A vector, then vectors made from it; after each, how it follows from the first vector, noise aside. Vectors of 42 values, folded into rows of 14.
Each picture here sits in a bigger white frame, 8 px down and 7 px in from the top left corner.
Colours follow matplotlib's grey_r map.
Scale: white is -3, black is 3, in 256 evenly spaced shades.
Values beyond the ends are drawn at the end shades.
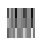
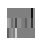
partly zeroed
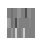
partly zeroed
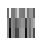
reversed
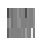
partly zeroed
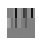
partly zeroed
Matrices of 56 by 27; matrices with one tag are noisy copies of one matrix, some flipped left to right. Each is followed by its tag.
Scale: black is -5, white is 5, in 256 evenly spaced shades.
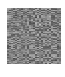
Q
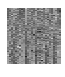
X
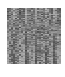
X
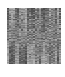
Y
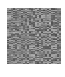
Q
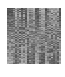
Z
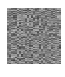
Q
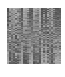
Z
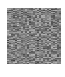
Q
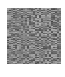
Q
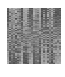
Z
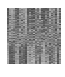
Y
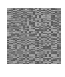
Q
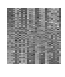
Z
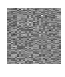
Q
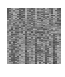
X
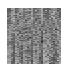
X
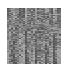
X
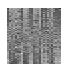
Z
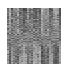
Y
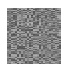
Q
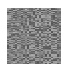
Q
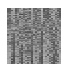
X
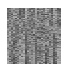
X
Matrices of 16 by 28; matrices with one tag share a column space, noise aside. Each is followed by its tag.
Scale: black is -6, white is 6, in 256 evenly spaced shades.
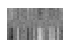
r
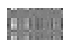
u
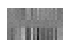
r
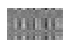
u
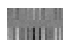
r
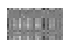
u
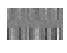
r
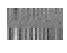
r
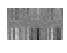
r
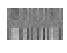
r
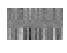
r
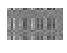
u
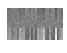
r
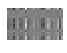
u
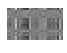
u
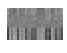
r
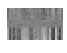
r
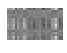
u
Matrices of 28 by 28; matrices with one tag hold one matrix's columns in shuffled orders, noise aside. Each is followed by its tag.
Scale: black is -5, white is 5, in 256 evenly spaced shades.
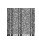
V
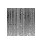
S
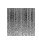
S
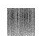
S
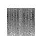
S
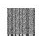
V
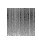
S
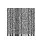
V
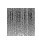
S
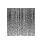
S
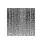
S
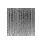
S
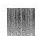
S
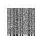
V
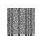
V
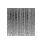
S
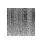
S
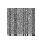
V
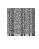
V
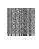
V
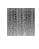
S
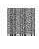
V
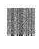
V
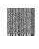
V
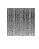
S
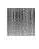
S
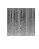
S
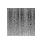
S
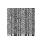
V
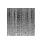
S
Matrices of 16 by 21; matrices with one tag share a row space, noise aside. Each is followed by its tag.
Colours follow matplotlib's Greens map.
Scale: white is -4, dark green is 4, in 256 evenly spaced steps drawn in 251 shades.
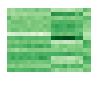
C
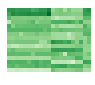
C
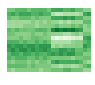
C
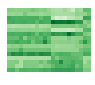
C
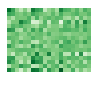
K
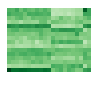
C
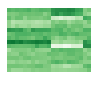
C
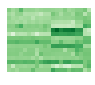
C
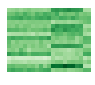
C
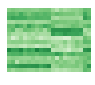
C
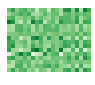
K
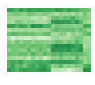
C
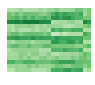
C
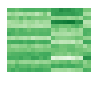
C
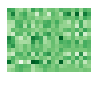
K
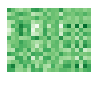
K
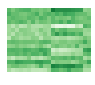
C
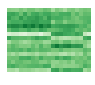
C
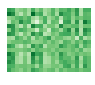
K
